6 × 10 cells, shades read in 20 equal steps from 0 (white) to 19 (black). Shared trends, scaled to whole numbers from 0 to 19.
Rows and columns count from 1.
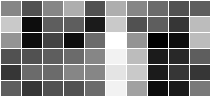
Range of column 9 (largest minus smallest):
5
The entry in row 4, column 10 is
12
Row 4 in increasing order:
1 5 9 11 12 12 13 13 16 17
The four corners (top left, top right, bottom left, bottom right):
9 12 12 10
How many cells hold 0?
1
